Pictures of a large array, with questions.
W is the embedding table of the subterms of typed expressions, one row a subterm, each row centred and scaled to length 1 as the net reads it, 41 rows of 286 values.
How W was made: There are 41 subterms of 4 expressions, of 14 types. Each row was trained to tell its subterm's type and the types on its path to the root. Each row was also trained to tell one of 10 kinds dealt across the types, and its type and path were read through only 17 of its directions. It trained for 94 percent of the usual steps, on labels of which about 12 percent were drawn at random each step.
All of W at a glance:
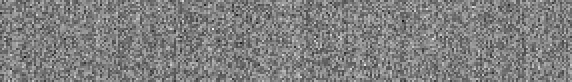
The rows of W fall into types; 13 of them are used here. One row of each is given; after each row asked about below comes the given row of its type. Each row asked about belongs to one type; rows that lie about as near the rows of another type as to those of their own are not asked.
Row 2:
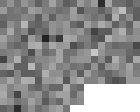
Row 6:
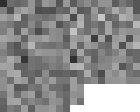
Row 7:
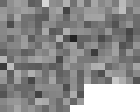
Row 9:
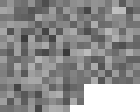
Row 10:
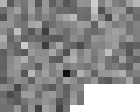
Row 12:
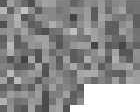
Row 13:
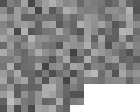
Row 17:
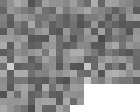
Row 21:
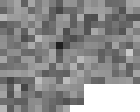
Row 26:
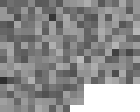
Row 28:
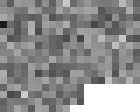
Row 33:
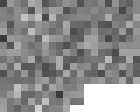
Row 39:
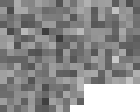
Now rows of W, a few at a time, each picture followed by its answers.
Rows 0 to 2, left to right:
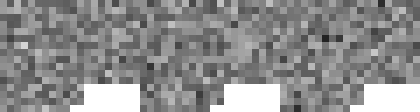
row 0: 10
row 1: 28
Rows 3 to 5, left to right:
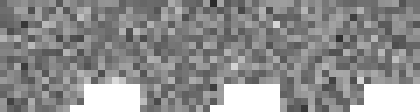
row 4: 26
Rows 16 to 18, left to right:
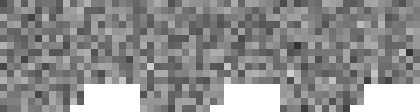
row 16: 6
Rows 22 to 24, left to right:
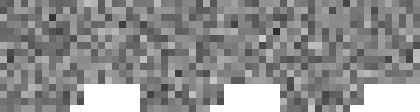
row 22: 10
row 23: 39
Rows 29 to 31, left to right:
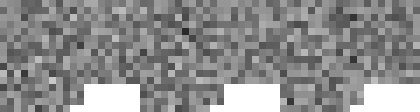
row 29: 7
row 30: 39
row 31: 17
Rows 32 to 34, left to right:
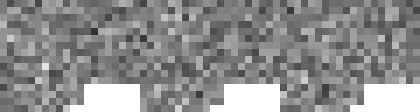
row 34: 6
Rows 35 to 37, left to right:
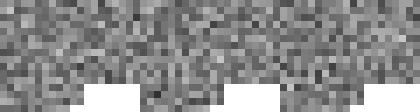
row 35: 2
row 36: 2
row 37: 28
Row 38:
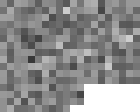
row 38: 17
